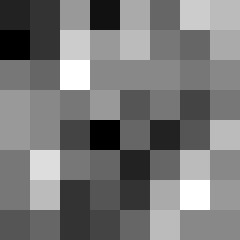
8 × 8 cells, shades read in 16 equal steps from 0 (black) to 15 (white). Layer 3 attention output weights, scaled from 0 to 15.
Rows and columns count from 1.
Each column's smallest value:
0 3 3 0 2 2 4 7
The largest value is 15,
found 2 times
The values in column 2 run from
3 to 13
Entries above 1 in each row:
7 7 8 8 7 8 8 8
